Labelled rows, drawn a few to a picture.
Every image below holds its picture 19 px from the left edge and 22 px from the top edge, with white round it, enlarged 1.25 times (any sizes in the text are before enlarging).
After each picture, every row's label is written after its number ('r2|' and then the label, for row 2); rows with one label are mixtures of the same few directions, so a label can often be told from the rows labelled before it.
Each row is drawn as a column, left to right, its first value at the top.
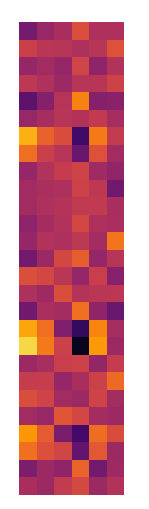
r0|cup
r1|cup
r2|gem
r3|cup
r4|cup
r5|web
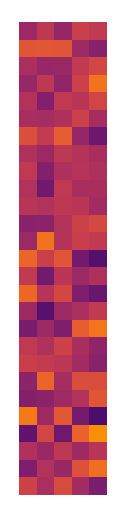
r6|gem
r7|web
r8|gem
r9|gem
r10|gem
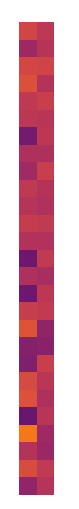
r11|gem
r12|cup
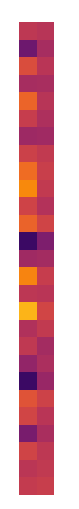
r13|web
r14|web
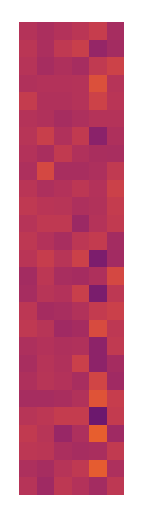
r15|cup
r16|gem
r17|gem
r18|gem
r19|gem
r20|web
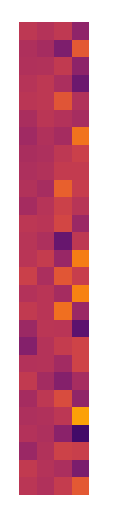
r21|cup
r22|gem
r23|web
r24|gem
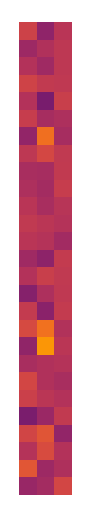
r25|gem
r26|cup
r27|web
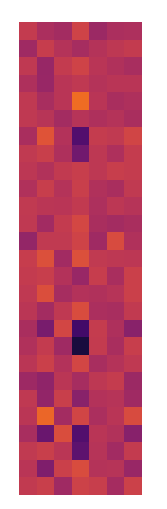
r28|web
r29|gem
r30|gem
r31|cup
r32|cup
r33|web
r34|gem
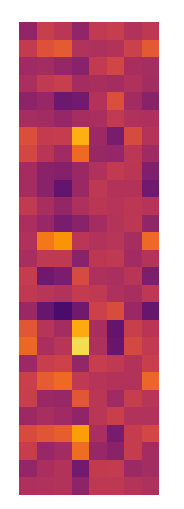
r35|cup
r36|web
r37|web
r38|cup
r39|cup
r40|cup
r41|cup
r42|web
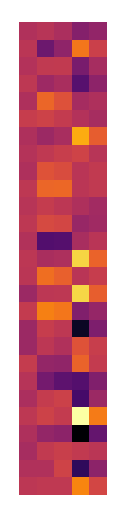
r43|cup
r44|web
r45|web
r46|gem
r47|gem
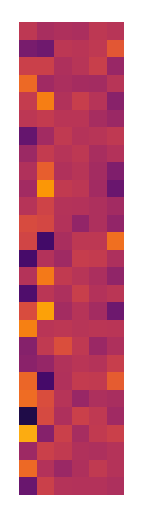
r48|gem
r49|web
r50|cup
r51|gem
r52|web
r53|web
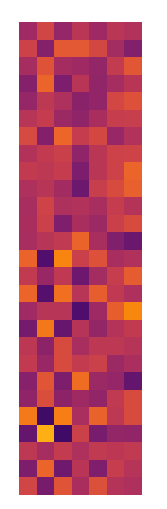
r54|gem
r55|gem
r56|gem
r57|web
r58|gem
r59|web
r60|web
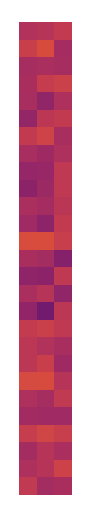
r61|web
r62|web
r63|gem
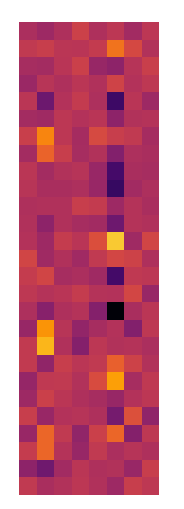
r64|gem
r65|cup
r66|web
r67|cup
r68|web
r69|web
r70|gem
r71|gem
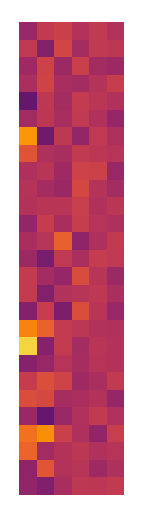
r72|cup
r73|gem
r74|web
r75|web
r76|gem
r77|web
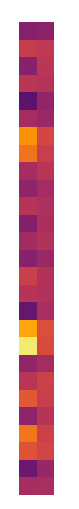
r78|cup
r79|cup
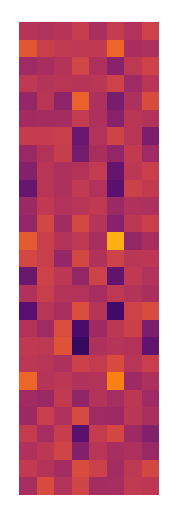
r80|web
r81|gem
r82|cup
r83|cup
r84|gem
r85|web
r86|web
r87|cup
